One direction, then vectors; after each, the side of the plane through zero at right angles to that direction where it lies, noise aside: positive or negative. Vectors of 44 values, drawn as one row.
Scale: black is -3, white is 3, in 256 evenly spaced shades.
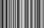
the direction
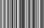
negative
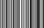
positive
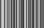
negative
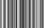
negative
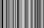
positive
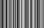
positive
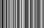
positive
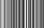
negative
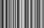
positive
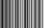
positive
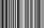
positive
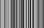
negative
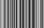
negative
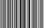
negative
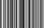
negative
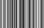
negative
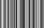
negative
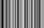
positive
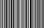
positive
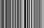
positive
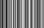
positive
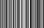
positive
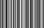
positive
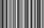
positive
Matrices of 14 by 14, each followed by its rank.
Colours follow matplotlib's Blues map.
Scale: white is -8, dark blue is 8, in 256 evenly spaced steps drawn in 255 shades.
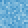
full rank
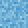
full rank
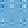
one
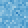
full rank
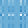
one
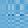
one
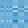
one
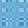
one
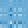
one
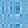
one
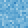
full rank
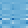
one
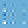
one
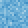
full rank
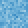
full rank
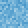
full rank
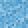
full rank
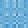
one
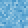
full rank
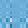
one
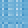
one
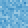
full rank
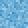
full rank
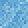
full rank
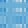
one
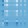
one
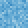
full rank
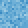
full rank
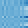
one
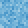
full rank
